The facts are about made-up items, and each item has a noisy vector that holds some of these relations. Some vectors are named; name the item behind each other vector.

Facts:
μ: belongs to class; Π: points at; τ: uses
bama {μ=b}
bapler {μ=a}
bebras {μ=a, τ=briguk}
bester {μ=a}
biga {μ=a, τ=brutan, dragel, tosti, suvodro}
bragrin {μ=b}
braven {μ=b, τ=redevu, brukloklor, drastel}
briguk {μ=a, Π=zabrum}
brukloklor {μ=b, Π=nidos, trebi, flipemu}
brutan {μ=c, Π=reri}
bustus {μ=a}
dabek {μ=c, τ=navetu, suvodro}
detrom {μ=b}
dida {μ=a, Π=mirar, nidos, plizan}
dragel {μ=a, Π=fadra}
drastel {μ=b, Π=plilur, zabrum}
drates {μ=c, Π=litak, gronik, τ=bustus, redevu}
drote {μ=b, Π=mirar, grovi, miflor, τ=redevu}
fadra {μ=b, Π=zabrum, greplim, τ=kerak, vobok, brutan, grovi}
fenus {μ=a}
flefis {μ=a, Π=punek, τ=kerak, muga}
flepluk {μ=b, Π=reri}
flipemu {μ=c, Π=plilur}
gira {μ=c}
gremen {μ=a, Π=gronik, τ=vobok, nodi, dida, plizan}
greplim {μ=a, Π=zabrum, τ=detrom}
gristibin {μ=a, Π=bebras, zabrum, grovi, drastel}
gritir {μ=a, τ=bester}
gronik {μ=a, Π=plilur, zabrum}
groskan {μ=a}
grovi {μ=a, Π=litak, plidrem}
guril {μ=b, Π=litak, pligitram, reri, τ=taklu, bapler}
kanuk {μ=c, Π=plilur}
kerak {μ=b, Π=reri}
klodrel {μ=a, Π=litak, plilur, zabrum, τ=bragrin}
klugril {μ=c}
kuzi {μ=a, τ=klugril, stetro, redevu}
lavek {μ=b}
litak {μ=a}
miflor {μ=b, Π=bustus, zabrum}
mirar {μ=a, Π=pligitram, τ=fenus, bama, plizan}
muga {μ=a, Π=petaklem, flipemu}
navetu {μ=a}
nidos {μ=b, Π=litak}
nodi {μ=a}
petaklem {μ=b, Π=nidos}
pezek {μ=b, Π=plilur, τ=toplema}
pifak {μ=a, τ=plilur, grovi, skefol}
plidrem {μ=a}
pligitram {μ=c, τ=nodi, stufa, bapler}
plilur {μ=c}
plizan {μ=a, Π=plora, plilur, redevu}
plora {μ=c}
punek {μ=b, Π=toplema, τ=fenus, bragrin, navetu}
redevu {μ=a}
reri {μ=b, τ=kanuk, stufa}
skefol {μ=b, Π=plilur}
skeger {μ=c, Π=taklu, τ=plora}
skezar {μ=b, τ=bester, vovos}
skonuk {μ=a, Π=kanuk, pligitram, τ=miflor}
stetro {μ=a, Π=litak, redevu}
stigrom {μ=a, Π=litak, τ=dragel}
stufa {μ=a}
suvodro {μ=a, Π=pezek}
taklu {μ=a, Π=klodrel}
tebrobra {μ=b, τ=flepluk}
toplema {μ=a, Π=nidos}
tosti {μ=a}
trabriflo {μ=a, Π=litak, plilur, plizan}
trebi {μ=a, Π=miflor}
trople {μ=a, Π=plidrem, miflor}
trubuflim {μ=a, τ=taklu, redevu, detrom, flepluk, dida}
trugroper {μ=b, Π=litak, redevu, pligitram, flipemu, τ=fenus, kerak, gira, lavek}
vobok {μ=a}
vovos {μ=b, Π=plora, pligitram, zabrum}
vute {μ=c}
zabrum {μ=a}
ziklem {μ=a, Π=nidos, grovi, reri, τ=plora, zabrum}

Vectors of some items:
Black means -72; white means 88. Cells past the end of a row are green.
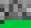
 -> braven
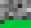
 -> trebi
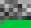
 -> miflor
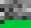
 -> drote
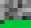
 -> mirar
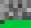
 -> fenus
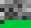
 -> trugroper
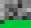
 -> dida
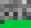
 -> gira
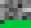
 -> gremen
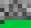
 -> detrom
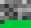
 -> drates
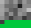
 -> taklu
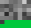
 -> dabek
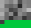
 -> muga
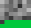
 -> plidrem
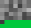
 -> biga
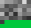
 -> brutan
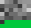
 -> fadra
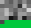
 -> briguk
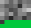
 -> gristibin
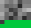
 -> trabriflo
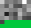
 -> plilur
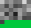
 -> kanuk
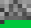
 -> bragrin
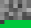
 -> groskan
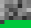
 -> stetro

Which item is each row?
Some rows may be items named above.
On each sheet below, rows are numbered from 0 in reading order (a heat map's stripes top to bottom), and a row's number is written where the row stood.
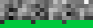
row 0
ziklem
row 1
skeger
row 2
pligitram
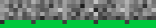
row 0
bester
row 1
trople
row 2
suvodro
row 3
drote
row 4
grovi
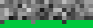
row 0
briguk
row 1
skonuk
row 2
punek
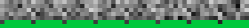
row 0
bustus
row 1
nidos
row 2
drastel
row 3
litak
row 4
skefol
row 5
bebras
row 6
reri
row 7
pezek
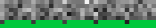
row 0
trabriflo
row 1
trabriflo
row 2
pligitram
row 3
guril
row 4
skezar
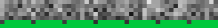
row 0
grovi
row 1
skefol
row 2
dabek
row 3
guril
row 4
plora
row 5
zabrum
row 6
vute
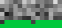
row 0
reri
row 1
flipemu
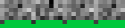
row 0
gronik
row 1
toplema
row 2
dragel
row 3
plizan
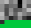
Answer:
toplema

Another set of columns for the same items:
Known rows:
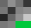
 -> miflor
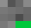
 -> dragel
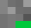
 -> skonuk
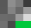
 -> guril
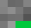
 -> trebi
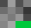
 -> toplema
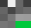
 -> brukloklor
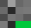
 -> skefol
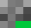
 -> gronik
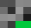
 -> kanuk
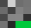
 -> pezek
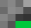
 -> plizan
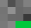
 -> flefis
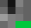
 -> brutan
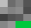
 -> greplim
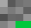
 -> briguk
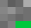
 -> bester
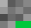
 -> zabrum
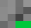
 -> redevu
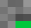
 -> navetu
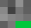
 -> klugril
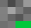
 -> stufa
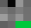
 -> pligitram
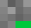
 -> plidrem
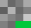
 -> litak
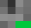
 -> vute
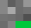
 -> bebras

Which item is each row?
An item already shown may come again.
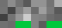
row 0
vovos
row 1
trabriflo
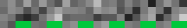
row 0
plizan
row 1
vovos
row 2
gristibin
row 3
greplim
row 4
fadra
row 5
miflor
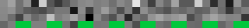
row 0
redevu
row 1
petaklem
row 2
flipemu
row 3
taklu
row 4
drastel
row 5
drates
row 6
drote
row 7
dabek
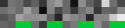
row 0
reri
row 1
plilur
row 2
dabek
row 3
nidos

